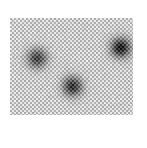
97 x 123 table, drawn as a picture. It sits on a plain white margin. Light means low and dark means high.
Bumps: three. Mirror symmetry: none. Seam: none. Slope: none.
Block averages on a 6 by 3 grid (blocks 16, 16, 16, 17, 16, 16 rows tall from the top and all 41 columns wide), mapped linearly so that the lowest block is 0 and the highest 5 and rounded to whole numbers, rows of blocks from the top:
000
105
503
120
050
000
